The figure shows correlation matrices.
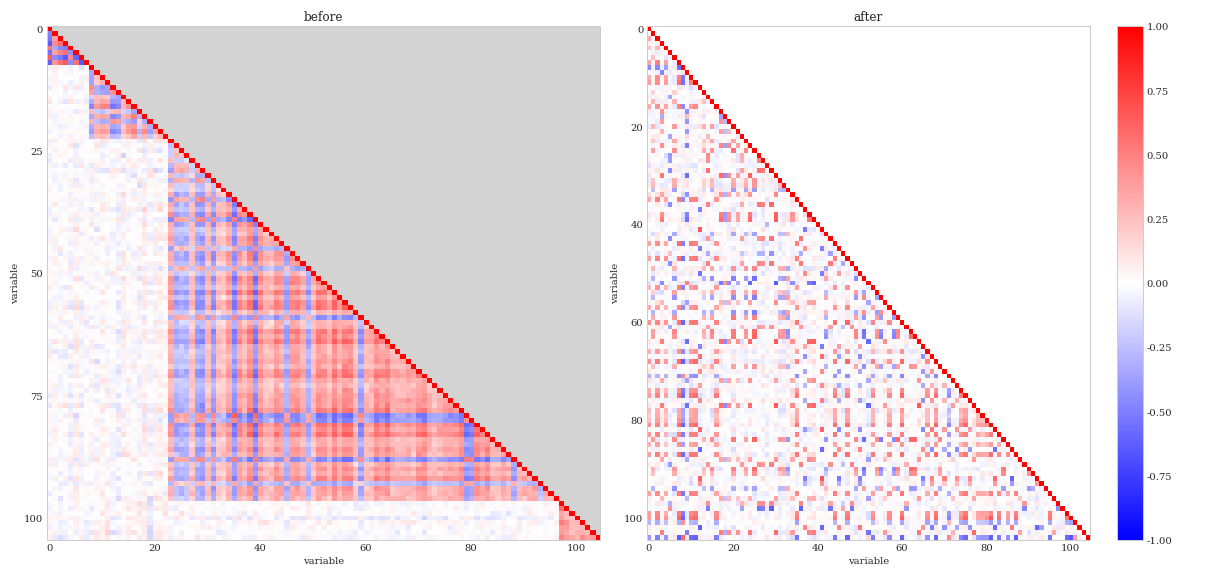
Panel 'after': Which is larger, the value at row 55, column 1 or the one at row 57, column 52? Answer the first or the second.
the second
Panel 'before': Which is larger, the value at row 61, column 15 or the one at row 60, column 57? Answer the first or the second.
the second
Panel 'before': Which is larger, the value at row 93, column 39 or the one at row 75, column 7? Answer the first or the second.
the first
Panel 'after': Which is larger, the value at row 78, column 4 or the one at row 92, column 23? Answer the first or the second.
the first
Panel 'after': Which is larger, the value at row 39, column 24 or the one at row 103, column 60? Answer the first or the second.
the first
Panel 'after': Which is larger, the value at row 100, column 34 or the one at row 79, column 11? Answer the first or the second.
the second
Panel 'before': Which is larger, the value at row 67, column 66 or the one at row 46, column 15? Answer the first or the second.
the first
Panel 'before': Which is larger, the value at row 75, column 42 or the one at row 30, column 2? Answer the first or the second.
the first
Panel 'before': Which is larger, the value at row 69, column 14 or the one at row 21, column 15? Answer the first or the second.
the second
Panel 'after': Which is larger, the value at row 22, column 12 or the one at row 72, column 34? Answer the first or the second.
the second
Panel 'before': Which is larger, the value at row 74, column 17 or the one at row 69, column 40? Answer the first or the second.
the second
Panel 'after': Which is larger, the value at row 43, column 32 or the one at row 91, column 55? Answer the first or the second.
the first
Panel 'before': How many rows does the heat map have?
105
